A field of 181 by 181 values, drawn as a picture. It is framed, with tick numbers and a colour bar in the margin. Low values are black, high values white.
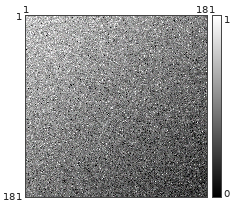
Slope: up to the top left. Odd rows or columns: none. Grain: fine. Stripes: none. Average level on the scale: 50%. Ninth with the lowest average: bottom right.
